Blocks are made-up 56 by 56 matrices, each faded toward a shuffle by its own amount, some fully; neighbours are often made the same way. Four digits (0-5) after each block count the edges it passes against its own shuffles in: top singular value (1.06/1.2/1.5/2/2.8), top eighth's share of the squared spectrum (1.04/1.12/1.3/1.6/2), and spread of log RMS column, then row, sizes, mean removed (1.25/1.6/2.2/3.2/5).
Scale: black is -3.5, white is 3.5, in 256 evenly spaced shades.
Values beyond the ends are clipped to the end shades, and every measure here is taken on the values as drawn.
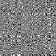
4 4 2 3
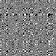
4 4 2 3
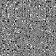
3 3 1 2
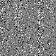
1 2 2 0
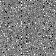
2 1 1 0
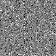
1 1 2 0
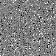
1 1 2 0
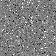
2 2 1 0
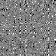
3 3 2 1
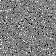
0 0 0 0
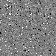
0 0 0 0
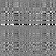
5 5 2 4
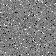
1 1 0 0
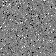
0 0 0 0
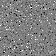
1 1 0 0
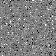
2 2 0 0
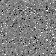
2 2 1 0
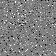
1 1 0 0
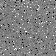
1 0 0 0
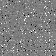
2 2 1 0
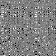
4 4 2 2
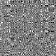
4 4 2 2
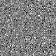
3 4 2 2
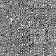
3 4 2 1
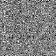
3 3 2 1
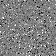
1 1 0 0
